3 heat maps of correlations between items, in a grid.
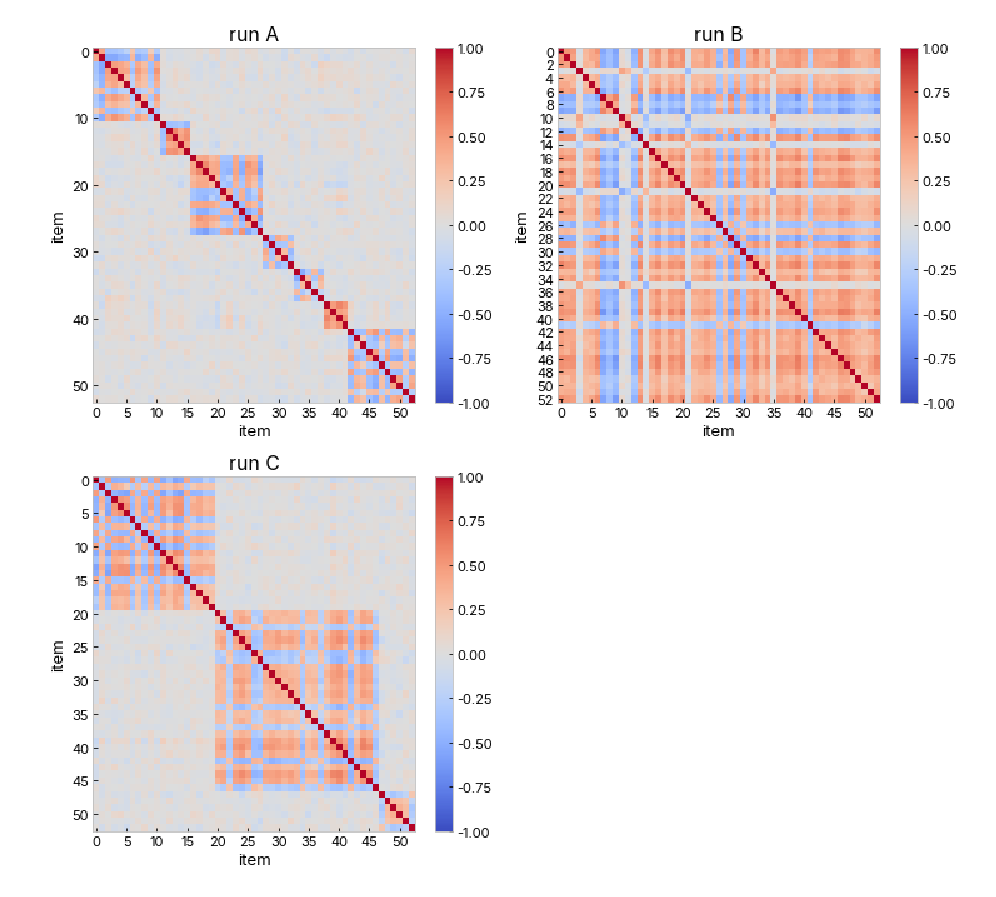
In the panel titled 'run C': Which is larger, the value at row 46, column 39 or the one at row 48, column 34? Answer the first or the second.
the second
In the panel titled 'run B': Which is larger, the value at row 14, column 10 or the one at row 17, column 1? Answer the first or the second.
the second
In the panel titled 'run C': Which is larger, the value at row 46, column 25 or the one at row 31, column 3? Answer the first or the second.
the second
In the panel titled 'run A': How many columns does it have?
53
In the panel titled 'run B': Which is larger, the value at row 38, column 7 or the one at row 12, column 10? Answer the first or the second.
the second
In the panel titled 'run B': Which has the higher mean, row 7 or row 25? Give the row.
25
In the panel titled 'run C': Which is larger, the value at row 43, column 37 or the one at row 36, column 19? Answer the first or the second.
the second
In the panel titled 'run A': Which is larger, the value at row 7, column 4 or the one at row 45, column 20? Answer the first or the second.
the first
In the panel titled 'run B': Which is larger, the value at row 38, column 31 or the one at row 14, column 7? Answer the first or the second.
the first
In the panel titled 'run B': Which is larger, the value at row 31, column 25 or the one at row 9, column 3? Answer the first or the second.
the first
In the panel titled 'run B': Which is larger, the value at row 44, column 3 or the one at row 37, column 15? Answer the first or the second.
the second
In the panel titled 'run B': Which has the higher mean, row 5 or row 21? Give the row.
5
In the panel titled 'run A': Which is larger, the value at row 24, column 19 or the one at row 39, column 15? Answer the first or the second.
the second
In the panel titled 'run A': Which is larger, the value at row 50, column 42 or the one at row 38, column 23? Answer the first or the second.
the second
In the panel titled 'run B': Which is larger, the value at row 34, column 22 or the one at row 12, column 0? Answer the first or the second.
the first
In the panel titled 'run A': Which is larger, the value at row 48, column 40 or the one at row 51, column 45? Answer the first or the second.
the second
